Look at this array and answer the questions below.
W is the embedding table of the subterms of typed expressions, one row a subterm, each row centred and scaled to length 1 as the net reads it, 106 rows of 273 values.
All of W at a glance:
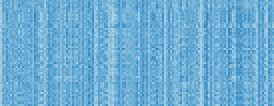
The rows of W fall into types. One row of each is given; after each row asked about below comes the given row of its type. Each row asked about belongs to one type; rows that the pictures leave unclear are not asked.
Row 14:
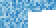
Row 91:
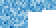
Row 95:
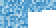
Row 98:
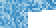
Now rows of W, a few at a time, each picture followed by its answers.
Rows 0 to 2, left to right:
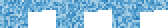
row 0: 95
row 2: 95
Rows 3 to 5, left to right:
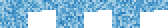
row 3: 98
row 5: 95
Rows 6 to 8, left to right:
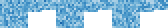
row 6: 95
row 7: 91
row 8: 98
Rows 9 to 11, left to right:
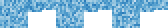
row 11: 95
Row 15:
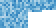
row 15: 14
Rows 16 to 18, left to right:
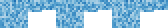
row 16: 14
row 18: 14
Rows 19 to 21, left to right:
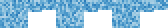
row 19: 14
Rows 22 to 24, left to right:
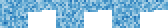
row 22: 98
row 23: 14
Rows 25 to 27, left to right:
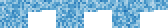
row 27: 98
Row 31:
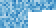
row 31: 14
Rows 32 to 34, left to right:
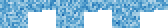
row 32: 91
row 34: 91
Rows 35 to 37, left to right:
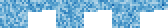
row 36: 98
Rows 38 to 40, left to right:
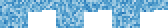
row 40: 95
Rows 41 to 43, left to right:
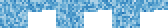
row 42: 98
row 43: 95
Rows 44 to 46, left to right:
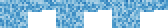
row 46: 14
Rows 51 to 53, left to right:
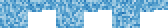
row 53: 95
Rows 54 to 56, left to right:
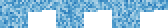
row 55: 98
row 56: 14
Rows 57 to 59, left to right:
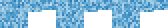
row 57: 14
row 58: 14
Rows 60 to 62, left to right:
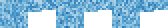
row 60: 98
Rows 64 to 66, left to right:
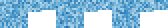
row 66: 98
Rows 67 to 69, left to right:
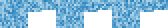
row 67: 98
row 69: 14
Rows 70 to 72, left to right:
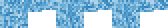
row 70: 95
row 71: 98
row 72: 98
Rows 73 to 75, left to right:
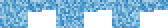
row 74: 95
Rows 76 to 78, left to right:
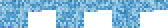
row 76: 14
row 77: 14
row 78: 98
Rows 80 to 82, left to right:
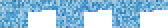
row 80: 14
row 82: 95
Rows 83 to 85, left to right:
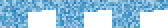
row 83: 98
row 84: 95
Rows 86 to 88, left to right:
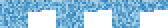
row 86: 95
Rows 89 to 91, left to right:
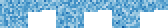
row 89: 95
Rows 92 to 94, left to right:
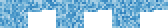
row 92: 98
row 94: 95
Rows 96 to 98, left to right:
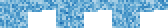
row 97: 98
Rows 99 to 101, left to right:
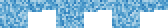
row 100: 95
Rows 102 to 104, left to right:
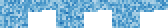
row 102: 95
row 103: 98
